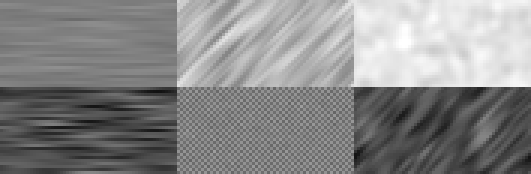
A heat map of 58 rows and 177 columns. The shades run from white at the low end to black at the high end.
It is made of 2 by 3 panels. Panel 1,1: middling, streaked across, faint in contrast. Panel 1,2: low, slanting up to the right. Panel 1,3: very low, blotchy, faint in contrast. Panel 2,1: high, streaked across. Panel 2,2: middling, checkered. Panel 2,3: high, slanting up to the right.
